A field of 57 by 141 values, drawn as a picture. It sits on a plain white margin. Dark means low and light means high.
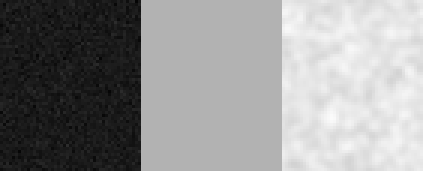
It is made of 1 by 3 panels. Panel 1,1: very low, fine-grained, faint in contrast. Panel 1,2: high, flat. Panel 1,3: very high, blotchy, faint in contrast.
